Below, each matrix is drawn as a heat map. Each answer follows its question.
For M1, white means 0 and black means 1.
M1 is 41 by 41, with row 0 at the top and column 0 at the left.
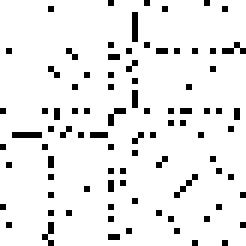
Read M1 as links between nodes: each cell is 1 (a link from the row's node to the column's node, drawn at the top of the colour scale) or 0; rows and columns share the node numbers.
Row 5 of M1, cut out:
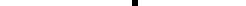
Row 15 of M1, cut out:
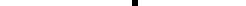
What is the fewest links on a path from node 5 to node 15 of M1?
2
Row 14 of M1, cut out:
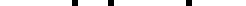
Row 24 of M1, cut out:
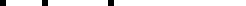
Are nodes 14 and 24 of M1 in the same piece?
yes
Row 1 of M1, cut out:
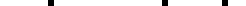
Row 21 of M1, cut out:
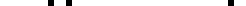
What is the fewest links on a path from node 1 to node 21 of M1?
2
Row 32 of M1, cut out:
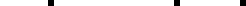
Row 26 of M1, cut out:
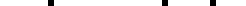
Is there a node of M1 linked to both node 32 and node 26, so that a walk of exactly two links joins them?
yes
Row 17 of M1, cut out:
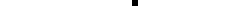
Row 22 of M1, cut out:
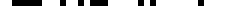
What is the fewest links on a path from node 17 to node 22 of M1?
1
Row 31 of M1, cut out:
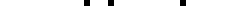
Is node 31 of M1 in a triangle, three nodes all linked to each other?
yes
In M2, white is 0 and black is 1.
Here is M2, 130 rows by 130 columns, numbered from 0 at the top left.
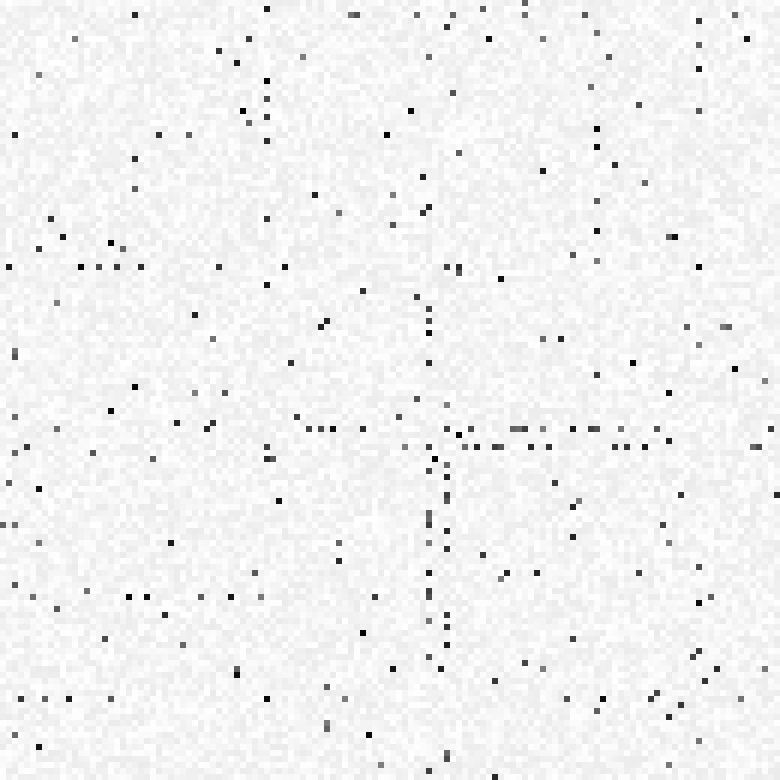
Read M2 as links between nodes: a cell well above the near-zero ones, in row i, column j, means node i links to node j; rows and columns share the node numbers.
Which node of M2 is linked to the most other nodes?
node 71
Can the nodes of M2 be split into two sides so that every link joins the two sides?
yes
